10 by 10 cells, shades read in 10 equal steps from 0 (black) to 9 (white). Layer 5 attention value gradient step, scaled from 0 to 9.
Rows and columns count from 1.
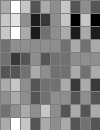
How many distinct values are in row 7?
6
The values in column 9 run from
3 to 7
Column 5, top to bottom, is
6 2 4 5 3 5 4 4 7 6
